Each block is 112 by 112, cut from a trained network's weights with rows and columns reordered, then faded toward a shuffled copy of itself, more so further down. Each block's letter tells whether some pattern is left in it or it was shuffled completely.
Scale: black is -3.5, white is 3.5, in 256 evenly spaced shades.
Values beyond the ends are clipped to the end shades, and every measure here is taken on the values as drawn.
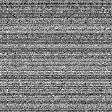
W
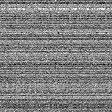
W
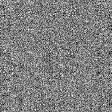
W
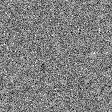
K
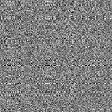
W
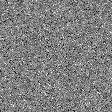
K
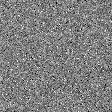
K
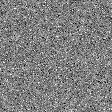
K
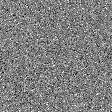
K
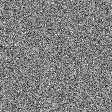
K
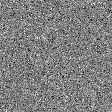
K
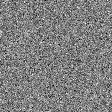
K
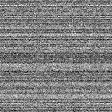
W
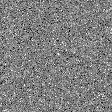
K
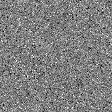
K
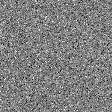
K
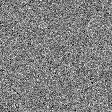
K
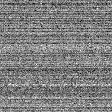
W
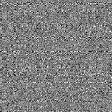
W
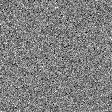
K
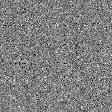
W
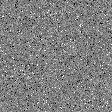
K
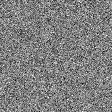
K
